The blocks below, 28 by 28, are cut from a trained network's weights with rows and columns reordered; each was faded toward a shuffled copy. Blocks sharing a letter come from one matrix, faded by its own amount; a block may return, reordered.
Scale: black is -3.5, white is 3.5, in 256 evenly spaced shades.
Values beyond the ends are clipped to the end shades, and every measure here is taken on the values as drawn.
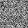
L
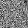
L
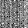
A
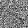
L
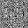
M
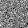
L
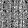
A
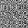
M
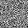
L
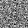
L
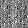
A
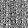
A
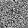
L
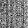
A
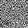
M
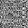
M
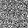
L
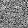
L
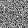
L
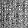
A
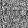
M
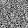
L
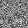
L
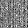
A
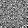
L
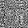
M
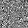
L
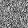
L
